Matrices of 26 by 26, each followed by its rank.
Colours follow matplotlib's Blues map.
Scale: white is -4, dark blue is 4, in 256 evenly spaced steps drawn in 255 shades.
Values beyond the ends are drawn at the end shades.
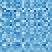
three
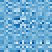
three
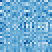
three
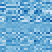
three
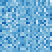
five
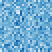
five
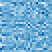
five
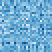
five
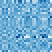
three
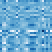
three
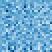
five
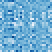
five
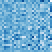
five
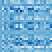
three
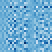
three
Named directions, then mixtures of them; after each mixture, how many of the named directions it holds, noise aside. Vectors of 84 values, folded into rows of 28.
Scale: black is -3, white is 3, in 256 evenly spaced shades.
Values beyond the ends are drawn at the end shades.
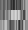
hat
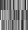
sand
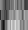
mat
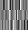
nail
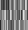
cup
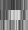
two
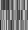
one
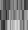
one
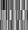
two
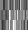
two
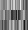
two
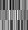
three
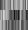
three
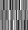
one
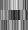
two
